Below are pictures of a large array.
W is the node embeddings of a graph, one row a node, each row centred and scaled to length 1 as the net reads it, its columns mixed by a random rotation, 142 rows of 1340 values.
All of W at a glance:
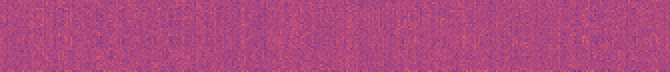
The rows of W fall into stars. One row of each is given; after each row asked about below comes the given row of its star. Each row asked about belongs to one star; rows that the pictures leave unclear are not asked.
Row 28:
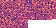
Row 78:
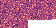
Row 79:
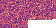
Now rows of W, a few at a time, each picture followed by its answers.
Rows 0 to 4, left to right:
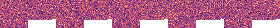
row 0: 28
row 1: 78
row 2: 28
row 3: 79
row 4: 28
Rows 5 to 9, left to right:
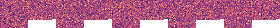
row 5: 79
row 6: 28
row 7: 79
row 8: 79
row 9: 79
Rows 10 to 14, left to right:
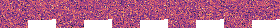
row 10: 28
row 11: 28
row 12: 28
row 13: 79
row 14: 28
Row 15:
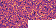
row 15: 79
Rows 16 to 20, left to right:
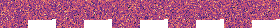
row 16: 79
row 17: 78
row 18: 78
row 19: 78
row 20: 28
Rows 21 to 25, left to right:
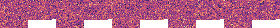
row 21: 79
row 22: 28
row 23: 28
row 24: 78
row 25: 78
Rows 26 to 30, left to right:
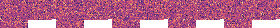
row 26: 28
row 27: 79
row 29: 78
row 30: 78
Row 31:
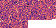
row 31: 28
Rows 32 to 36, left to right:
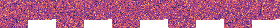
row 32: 79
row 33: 78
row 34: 28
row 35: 78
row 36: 28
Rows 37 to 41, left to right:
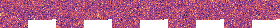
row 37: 28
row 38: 79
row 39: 79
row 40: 78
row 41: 28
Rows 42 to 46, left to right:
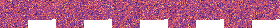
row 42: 28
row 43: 28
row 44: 79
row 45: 78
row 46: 78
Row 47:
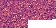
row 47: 79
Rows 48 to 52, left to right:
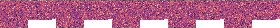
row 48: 78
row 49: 78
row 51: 28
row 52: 78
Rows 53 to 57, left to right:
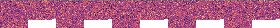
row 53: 78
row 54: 79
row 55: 79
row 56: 79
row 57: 78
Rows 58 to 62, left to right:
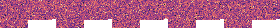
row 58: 28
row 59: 28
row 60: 28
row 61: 78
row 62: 79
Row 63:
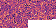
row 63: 79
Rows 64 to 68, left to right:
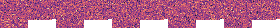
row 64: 78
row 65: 79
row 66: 28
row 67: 79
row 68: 28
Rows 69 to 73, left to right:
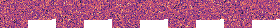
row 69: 79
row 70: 79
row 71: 28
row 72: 28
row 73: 78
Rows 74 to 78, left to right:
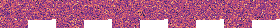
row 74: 78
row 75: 28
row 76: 78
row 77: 78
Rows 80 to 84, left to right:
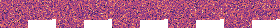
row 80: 78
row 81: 28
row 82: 78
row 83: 78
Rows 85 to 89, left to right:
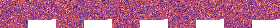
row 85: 78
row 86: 28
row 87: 28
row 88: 79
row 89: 28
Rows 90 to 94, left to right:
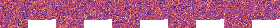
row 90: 28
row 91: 78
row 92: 28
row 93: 28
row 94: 78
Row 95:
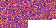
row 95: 79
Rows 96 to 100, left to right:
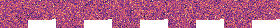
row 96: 78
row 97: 79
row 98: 78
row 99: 28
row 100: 28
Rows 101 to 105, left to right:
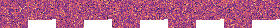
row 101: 79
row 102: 79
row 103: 79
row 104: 28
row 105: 78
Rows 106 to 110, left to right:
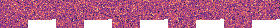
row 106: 79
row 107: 79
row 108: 79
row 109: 28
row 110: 79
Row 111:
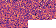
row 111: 28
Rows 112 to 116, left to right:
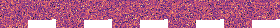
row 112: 78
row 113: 79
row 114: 79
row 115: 79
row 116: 79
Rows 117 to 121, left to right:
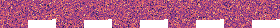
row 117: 79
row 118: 28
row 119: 79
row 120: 78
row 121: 79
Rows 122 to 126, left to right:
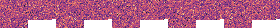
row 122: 28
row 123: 78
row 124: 79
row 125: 78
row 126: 79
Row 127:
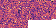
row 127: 78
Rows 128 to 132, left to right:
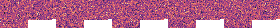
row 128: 78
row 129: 79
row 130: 28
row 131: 79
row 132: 28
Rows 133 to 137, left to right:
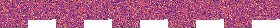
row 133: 79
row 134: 78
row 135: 79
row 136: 28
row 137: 79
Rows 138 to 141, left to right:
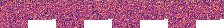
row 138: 79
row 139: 28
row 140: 78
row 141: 78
